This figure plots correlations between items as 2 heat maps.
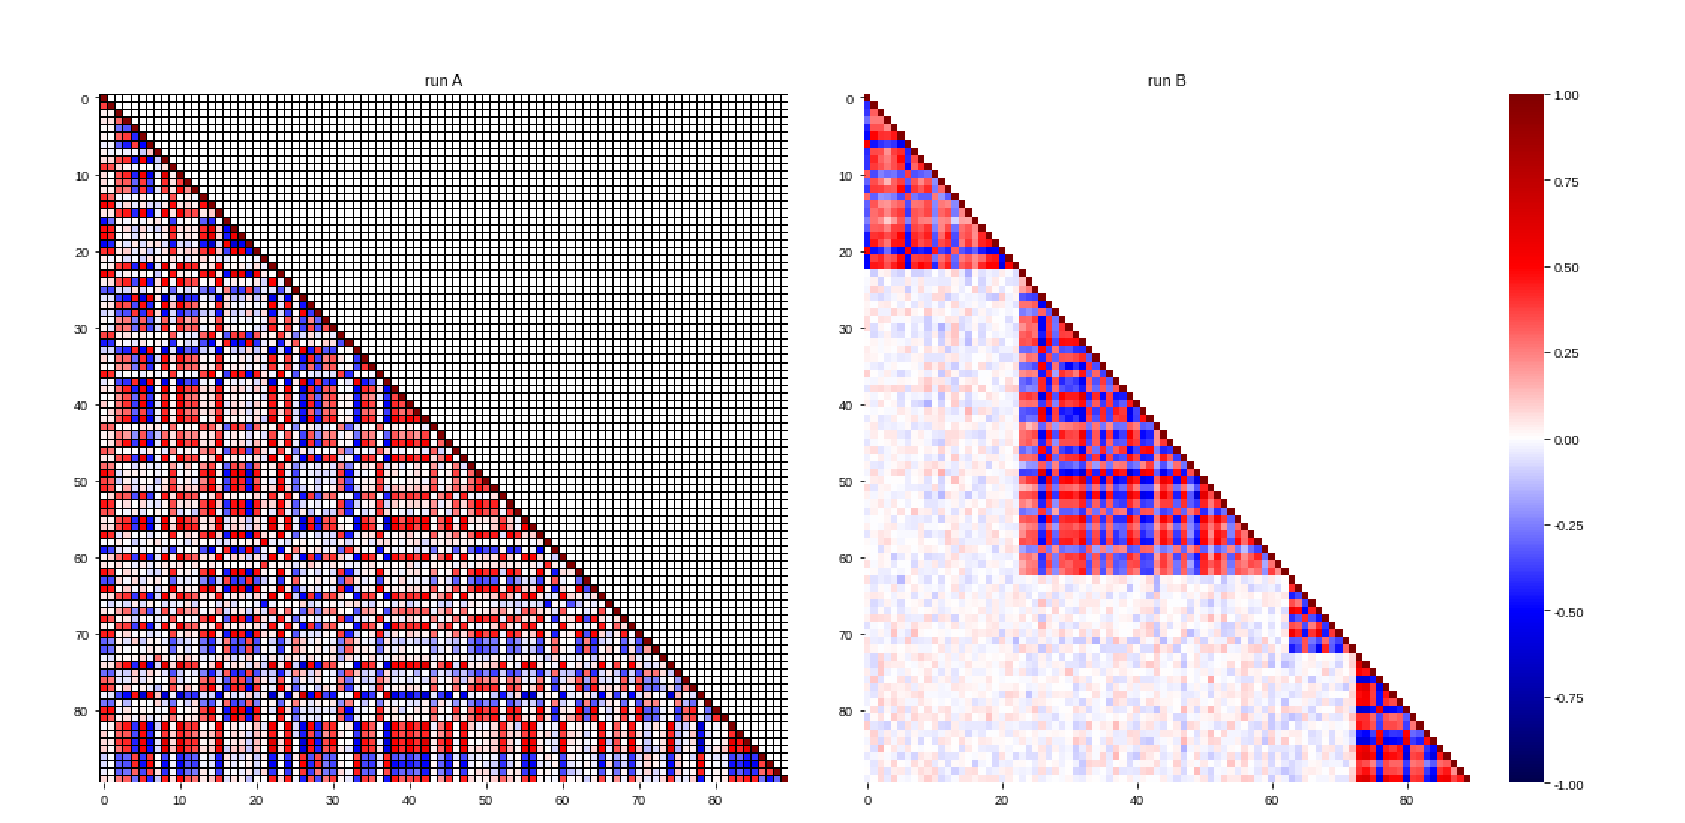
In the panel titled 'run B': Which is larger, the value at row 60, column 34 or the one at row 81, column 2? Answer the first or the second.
the first
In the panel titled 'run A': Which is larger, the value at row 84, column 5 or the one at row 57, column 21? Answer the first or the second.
the first
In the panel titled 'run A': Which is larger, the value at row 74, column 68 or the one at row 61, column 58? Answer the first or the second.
the second
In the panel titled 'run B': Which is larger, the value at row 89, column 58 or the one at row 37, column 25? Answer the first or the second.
the first
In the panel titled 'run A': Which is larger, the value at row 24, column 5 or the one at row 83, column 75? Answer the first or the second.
the first
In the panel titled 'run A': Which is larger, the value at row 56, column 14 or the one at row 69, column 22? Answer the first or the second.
the second
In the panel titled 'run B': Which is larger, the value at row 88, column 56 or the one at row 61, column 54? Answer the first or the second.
the first
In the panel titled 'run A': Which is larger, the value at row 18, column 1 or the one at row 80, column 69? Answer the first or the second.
the first
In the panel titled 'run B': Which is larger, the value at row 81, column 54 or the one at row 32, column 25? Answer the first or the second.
the second
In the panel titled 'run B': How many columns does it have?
90
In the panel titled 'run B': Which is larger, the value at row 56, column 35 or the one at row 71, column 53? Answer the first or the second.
the second
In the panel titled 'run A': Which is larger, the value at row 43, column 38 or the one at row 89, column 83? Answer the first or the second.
the second
